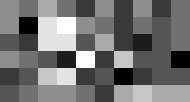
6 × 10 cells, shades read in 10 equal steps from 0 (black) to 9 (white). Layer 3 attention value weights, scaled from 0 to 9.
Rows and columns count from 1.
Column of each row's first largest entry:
3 4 3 5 4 8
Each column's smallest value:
2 0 3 1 2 2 0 1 2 0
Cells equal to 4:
10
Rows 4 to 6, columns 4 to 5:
1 9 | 8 2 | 5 4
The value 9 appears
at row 2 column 4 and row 4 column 5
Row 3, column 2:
2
